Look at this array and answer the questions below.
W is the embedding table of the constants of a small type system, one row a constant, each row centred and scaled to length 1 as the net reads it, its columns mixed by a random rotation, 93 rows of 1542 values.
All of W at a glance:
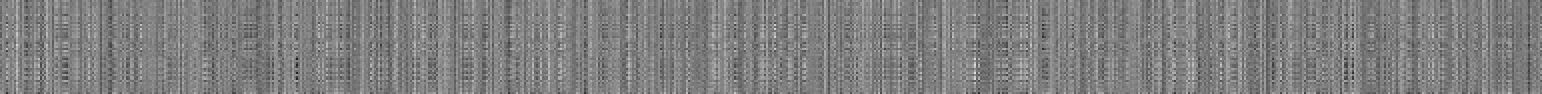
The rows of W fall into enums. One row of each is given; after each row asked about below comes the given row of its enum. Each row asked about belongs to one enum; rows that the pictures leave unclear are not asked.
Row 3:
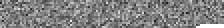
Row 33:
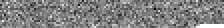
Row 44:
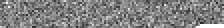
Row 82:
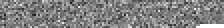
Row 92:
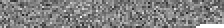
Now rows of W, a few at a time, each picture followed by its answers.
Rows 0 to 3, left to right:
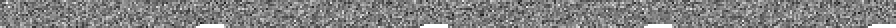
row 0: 44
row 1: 3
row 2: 82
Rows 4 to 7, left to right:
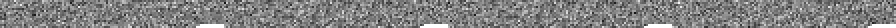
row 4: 82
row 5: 3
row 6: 3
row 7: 44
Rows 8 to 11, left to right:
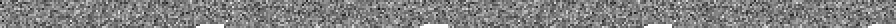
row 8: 3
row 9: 33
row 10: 3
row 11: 33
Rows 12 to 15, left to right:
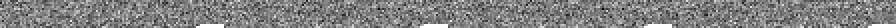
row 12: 3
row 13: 33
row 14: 33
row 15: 82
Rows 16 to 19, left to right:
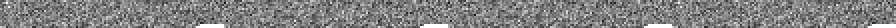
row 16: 44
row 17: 3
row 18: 3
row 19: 44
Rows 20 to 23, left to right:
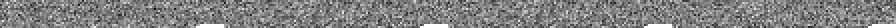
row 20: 33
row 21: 3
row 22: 3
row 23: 92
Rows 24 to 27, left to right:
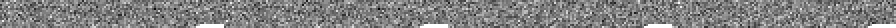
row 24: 33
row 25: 33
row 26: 3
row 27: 44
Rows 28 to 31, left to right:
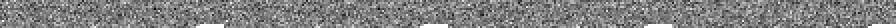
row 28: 33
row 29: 33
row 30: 82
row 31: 3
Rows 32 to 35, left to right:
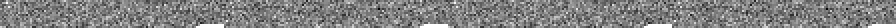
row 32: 44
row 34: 44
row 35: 33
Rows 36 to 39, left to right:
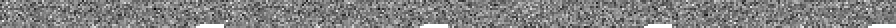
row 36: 33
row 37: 33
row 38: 92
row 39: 82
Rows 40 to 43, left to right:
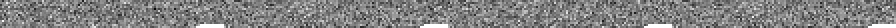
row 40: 33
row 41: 92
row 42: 3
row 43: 92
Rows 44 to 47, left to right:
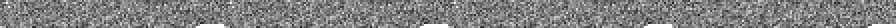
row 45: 44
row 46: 44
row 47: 3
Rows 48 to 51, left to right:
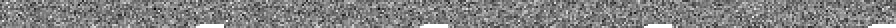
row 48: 33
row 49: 33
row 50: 3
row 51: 92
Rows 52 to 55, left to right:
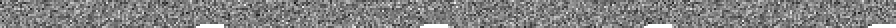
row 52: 3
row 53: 82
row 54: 44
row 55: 3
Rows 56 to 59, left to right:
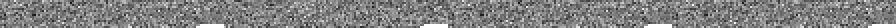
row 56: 82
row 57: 92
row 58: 82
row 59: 82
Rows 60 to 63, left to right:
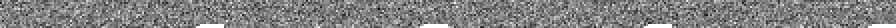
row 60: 3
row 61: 33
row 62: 44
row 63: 82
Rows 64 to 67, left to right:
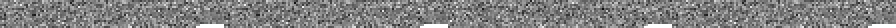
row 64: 82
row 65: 82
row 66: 33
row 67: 82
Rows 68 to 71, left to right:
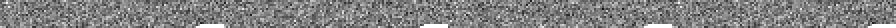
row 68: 44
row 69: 3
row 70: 33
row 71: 44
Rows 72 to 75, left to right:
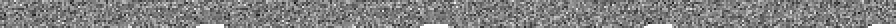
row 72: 82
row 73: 82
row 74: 44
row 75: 3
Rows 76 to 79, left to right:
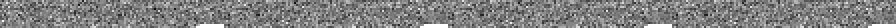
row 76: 33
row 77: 82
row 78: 82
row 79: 82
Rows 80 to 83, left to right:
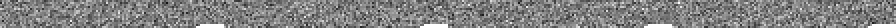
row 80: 3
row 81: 92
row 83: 44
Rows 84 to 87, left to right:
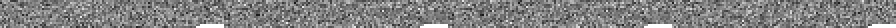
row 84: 92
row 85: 82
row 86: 82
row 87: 3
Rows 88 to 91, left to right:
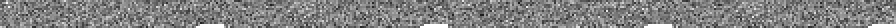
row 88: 44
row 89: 92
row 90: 82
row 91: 92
